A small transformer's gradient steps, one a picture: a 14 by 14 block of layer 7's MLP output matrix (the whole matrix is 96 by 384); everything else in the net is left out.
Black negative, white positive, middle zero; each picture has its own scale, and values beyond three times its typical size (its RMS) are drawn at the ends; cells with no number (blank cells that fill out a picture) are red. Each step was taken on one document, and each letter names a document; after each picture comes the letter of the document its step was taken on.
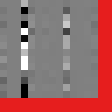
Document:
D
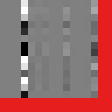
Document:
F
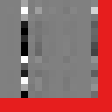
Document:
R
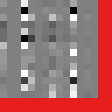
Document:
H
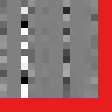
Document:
D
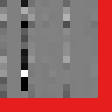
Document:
D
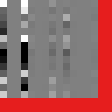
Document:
D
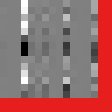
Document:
F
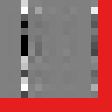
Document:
R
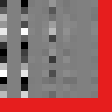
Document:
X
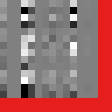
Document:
H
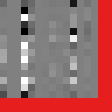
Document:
H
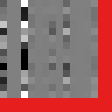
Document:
D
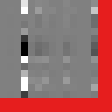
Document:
R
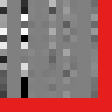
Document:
X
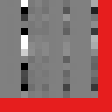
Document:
F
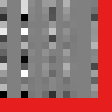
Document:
X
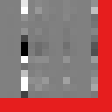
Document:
R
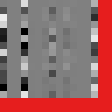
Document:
X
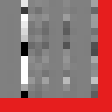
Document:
R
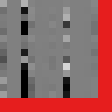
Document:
D
